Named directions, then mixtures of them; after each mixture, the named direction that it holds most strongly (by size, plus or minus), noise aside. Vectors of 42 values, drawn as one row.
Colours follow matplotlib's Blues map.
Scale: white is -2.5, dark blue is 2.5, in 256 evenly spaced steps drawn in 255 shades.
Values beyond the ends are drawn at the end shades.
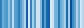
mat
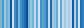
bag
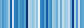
bag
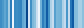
mat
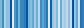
bag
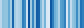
mat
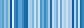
bag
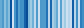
bag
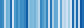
bag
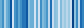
bag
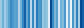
mat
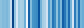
bag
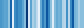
mat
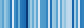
bag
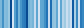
bag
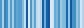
mat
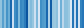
bag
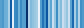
bag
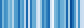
mat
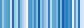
bag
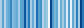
mat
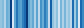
bag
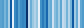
bag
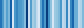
mat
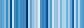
bag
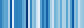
mat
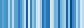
mat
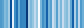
bag
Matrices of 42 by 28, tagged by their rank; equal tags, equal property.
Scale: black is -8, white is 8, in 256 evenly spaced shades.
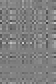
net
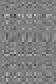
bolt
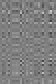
net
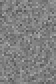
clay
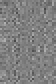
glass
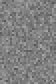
clay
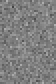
clay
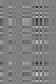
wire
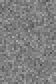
clay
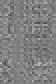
glass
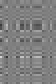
wire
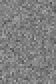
clay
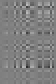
wire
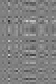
net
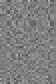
glass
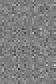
glass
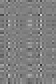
net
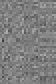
glass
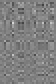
bolt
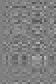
bolt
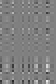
wire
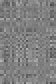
bolt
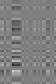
wire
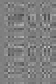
net
